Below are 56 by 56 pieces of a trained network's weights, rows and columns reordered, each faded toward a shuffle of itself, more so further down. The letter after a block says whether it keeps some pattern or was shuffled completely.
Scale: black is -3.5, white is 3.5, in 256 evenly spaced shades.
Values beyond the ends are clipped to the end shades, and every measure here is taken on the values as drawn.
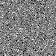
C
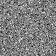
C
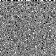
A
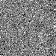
A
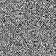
A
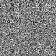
A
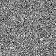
A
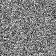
C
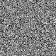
A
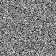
C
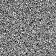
C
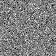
C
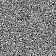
C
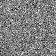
C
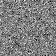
C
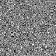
A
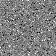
C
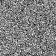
C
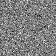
C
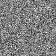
C
